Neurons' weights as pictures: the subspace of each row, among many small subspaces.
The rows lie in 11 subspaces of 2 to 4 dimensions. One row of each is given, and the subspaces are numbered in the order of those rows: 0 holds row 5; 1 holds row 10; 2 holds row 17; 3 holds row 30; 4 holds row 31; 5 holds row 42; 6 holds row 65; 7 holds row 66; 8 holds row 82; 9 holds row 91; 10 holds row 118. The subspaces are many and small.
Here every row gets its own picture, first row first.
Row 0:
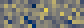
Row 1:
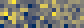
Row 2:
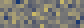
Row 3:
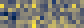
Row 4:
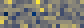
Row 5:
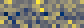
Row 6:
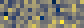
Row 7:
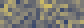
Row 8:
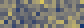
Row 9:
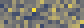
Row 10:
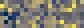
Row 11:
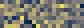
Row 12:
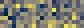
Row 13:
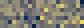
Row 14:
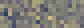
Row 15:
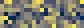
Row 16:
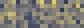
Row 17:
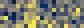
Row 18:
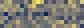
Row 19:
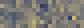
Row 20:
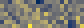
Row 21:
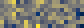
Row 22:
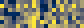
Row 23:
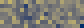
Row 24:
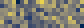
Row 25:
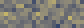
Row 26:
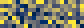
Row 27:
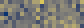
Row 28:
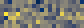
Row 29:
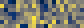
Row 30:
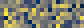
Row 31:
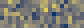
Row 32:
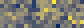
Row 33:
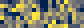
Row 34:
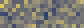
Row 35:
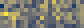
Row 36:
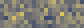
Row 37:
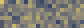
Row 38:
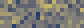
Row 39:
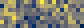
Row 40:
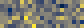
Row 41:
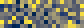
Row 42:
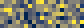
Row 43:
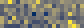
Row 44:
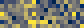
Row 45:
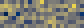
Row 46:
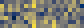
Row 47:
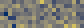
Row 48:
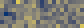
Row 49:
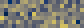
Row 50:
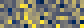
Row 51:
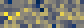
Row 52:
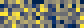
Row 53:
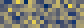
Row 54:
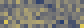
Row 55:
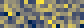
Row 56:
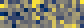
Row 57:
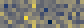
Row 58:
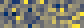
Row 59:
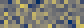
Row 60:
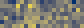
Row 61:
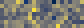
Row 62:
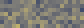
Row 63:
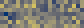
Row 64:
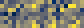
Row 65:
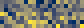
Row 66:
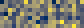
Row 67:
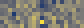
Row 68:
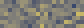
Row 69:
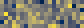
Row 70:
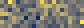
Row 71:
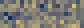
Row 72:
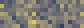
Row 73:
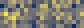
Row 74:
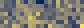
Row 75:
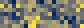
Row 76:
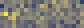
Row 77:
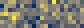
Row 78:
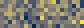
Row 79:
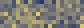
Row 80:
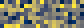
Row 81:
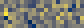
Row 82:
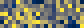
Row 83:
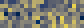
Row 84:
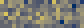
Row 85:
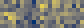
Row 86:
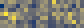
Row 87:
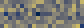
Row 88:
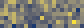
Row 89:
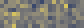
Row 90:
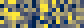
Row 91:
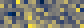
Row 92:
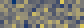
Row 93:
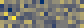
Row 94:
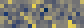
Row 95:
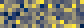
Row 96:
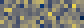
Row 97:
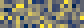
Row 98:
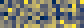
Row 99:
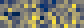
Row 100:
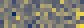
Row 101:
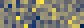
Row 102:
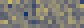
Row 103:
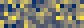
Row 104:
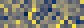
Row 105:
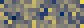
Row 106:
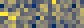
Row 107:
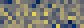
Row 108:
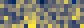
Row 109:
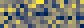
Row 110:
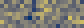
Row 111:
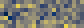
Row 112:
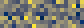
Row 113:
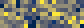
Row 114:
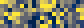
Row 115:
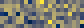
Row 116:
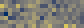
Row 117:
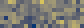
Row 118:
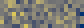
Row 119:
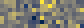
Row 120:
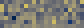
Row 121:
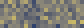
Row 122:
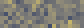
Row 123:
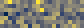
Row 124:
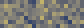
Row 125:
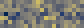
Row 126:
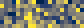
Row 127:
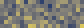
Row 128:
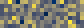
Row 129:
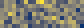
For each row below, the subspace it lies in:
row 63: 9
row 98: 7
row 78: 5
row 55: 6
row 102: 0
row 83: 4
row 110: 3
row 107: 6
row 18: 3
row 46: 6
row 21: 10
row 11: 3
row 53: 10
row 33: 4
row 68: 10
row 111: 2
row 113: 10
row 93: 6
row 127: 9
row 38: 7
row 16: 9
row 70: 7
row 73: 1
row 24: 9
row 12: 2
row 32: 3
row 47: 2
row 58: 10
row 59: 3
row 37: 7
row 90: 8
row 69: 4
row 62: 0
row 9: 10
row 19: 8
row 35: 1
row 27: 8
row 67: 4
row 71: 9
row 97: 4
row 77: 1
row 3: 1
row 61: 3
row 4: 0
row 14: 8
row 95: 1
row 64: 10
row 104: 3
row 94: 6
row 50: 5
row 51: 0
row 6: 7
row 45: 6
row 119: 4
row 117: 2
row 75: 10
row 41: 6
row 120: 6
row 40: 5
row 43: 6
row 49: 4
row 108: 2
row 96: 4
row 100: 10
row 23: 5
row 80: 3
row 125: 0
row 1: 2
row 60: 2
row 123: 0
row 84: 7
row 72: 0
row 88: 2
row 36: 0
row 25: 3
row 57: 6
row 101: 10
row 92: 10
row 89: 10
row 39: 1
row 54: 8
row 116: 2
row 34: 10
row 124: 6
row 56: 8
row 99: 4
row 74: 8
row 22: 8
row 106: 1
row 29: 8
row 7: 7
